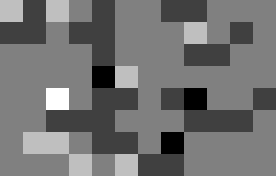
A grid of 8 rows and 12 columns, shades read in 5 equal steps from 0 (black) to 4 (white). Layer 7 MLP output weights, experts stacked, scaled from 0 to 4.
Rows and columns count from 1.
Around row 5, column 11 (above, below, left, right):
2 1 2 1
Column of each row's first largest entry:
1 9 1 6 3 1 2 4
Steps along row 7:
up same down down same up down up same same same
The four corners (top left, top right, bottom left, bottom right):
3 2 2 2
